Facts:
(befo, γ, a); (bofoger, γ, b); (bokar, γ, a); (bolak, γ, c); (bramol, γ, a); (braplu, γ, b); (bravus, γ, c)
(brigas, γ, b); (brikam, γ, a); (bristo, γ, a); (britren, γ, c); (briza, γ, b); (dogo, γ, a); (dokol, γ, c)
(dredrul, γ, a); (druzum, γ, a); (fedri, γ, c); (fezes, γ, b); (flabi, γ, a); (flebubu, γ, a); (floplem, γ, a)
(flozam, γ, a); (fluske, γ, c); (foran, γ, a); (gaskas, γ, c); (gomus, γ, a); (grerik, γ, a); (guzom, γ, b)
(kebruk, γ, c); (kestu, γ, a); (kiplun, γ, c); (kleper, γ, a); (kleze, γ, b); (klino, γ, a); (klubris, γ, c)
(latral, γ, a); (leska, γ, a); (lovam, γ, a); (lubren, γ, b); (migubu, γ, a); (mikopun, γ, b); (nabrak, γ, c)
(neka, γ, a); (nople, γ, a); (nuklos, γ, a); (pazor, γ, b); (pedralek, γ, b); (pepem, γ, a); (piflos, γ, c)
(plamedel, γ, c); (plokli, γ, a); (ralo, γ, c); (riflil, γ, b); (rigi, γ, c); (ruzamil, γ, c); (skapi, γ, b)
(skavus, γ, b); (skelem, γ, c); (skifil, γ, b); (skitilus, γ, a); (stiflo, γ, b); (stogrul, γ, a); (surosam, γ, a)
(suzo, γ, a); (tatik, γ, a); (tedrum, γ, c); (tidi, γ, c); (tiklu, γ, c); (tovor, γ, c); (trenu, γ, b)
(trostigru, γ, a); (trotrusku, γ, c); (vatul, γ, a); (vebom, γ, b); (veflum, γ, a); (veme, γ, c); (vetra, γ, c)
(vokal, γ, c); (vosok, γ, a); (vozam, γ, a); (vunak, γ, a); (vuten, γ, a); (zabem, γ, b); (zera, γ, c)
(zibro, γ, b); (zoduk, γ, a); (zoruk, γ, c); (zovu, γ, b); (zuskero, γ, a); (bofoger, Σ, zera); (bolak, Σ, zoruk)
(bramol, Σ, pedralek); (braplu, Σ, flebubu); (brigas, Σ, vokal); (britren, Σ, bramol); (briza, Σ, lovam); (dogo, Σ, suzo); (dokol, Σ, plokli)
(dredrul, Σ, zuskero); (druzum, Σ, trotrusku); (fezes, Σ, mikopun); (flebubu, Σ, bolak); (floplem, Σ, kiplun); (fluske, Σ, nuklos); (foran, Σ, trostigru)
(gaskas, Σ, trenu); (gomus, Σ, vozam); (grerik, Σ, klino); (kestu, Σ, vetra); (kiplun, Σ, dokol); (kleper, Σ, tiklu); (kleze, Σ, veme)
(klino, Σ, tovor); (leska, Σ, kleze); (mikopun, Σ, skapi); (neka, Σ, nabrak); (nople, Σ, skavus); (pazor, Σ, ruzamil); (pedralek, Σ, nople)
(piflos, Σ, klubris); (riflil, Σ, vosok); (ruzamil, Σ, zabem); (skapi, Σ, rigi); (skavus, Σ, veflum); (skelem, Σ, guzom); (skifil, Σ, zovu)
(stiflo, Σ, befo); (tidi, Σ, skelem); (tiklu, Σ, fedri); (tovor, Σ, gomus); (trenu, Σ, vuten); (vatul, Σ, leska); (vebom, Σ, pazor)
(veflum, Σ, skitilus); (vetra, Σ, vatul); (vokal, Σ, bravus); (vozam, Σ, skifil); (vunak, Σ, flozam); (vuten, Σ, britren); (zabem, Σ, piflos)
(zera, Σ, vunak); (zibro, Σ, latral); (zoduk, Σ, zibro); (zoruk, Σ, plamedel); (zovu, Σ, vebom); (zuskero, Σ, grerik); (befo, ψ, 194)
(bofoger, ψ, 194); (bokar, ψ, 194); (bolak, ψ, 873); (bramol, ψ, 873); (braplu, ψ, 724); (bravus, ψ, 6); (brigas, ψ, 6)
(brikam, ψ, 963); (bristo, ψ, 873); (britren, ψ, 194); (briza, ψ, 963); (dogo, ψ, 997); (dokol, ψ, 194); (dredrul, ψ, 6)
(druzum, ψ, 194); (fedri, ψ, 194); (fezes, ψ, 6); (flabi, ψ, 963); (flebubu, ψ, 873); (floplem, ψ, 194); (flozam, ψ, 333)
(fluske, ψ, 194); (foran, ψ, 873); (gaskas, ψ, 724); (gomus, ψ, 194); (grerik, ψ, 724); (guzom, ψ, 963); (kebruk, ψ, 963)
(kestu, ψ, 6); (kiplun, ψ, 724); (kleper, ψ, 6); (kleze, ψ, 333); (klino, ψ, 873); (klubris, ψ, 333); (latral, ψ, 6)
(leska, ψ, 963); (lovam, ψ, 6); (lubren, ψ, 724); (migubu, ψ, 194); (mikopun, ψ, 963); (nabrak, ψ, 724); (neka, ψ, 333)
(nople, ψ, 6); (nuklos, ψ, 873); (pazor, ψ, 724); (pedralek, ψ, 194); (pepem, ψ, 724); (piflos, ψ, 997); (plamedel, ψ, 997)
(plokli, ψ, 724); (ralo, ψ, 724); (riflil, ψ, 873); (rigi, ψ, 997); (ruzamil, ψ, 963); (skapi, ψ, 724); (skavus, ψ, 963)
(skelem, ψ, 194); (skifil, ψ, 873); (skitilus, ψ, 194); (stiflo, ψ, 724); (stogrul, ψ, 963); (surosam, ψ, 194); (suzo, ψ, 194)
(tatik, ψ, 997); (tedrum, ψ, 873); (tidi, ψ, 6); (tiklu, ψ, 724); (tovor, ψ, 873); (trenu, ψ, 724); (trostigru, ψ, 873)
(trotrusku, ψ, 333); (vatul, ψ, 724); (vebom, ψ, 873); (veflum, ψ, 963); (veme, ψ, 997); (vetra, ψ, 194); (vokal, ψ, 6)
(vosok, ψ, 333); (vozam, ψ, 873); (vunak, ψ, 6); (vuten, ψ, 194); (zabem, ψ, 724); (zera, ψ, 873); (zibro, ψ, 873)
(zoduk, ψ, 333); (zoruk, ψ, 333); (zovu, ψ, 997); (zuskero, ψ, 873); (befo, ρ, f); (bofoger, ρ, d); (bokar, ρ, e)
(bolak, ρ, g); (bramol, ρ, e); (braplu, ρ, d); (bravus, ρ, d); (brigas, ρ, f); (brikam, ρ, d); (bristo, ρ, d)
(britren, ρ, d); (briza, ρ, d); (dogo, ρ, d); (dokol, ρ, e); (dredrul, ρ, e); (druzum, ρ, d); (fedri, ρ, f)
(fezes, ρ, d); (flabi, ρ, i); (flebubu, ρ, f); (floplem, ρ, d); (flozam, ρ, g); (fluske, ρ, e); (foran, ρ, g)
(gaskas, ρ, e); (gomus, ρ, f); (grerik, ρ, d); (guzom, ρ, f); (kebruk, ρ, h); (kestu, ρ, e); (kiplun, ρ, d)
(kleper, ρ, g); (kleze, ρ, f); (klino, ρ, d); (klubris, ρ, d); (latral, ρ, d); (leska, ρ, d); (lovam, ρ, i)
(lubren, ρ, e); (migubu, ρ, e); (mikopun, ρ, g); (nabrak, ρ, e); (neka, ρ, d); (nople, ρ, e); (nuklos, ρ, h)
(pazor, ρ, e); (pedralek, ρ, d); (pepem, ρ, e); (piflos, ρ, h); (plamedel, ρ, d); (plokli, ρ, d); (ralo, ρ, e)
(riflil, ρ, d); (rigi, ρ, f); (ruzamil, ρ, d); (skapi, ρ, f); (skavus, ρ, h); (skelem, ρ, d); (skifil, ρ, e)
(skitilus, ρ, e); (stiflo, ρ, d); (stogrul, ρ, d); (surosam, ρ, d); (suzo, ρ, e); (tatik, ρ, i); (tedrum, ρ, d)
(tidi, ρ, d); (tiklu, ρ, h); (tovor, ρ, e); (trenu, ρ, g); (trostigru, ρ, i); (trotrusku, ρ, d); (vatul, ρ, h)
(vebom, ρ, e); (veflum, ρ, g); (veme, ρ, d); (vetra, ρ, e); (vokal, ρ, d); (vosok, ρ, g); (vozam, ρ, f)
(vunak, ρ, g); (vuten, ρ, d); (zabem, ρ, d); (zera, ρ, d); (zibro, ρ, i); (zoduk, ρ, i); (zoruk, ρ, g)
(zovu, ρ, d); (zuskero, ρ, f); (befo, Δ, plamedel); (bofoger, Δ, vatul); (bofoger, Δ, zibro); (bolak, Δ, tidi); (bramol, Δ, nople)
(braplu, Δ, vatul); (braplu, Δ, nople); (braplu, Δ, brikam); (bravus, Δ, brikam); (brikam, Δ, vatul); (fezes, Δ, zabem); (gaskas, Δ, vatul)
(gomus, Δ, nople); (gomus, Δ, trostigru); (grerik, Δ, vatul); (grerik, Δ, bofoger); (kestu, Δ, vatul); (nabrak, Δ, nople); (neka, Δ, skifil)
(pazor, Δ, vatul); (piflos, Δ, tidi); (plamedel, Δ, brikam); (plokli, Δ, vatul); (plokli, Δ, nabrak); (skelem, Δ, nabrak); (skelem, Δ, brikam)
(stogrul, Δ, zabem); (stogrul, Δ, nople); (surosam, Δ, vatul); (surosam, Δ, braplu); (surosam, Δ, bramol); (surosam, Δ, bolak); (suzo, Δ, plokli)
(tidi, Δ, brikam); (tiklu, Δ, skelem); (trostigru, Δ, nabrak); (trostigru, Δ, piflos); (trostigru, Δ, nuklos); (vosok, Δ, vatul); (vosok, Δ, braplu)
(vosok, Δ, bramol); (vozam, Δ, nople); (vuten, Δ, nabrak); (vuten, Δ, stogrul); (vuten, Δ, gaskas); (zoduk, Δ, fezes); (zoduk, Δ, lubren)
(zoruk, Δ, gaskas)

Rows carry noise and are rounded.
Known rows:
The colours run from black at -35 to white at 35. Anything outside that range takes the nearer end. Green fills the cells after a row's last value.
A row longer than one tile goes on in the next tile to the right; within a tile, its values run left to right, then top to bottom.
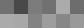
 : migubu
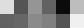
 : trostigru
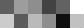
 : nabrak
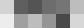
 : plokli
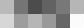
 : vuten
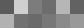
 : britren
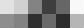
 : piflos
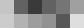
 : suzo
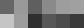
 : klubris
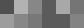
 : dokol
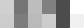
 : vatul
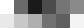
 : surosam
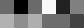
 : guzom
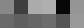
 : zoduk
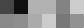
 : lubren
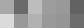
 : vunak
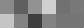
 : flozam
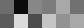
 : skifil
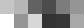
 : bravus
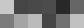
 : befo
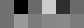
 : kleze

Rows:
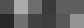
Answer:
rigi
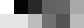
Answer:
pazor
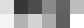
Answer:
braplu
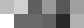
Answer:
zoruk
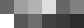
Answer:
kebruk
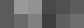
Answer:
fedri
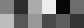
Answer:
flabi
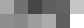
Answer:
bramol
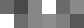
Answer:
veflum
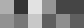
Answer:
lovam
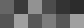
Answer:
zuskero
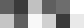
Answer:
nople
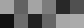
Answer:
tatik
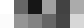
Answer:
vosok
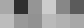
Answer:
trenu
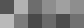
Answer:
trotrusku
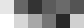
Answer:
grerik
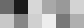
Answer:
fezes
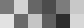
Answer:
gaskas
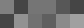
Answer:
flebubu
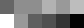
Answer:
ruzamil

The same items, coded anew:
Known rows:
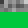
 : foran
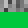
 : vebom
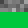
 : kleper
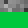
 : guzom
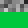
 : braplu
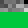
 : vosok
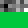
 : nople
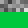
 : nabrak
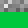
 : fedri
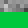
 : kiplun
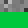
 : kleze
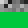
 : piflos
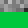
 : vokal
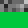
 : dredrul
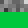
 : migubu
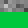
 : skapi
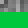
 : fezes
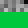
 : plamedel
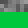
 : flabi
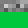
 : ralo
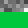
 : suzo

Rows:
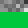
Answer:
befo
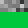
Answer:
klubris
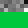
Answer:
plokli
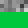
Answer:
zibro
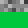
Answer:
tiklu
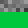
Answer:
neka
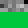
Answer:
zoruk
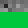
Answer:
zoduk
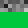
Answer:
kestu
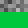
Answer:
lubren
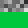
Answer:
vuten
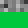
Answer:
tidi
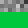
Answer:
bofoger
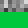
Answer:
tovor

